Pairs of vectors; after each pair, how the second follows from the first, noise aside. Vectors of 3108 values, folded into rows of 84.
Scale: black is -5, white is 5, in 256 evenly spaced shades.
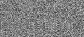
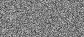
shuffled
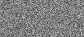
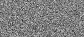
shuffled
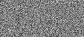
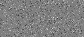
partly zeroed
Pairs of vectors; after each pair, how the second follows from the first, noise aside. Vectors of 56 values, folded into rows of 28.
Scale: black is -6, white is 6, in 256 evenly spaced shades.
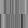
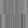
shrunk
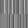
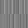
shrunk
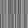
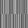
shuffled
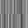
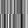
scaled up
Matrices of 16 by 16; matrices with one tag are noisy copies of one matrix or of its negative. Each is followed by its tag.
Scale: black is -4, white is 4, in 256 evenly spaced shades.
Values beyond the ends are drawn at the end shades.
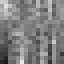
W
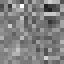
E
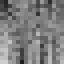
W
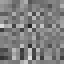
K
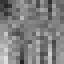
W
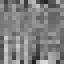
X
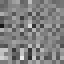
K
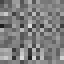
K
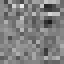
E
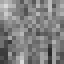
W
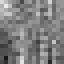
W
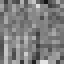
X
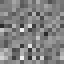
K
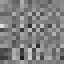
K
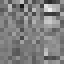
E
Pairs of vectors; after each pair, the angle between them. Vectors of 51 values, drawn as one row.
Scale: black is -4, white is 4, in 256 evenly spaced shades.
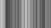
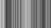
nearly parallel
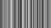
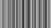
partly opposed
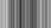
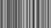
orthogonal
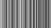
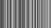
nearly opposite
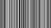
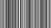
nearly opposite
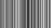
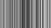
partly aligned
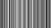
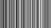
orthogonal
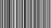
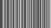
partly aligned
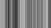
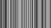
orthogonal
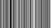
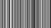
nearly opposite
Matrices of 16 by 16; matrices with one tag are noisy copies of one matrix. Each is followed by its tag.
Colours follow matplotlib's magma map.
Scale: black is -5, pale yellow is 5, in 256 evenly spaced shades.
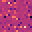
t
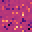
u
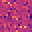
t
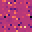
t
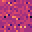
t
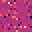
t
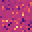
u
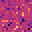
u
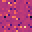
t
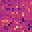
u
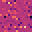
t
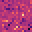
u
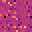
t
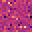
t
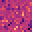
u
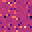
t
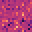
u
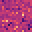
u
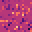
u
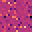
t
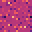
t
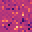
u
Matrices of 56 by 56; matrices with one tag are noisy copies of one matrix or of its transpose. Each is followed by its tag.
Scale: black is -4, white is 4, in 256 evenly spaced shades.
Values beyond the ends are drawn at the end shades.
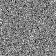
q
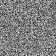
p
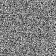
p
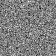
q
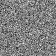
q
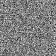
p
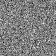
q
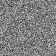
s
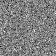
q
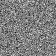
q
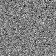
q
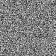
p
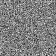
p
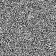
s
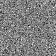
p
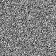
s
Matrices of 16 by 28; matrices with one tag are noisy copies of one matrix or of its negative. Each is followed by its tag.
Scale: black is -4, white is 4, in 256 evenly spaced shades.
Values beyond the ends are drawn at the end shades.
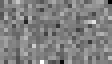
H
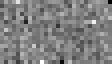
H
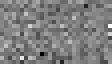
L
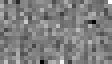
H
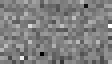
L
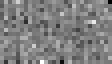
H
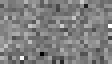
L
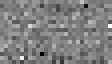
L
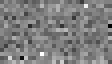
L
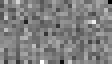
H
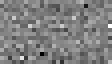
L
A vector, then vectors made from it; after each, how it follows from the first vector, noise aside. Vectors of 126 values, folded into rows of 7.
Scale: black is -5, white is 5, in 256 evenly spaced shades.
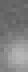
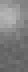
reversed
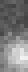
scaled up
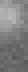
reversed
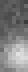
scaled up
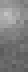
reversed
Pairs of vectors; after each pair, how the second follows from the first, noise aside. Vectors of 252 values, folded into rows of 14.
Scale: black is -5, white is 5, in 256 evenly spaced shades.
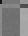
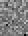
shuffled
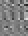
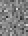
shuffled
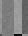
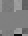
partly zeroed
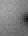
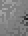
partly zeroed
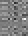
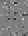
partly zeroed
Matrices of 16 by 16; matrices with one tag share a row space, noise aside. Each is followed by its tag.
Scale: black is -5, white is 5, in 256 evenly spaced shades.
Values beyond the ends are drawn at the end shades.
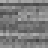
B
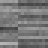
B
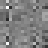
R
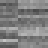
B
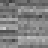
B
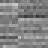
B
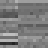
B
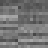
B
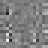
R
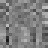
R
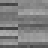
B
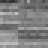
B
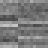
B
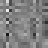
R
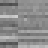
B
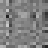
R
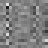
R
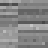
B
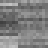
B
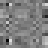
R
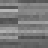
B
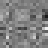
R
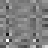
R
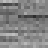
B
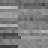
B
